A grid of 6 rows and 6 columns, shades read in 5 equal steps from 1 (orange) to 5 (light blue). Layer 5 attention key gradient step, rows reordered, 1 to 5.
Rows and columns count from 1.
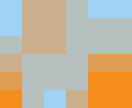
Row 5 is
2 4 4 4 1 1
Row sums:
25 23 22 19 16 15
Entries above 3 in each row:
4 4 4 3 3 2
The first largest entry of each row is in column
1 1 1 2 2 3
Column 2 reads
3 3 3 4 4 4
